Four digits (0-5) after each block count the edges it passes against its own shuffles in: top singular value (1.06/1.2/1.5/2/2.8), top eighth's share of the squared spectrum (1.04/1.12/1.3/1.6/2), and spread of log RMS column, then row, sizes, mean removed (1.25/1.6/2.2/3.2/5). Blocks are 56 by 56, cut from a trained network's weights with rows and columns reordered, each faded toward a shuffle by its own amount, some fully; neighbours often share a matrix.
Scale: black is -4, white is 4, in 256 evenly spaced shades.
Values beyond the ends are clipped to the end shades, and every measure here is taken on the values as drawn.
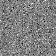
0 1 0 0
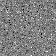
0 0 0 0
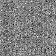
2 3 0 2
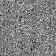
1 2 0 1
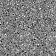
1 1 0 0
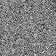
0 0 0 0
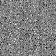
1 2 0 1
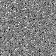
0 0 0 0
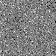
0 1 0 0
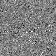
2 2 0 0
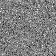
0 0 0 0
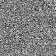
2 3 0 1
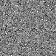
1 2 0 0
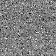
1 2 1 0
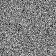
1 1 0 0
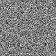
2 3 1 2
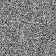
2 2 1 0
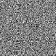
3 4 1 2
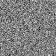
2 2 1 0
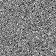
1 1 0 0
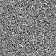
3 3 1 1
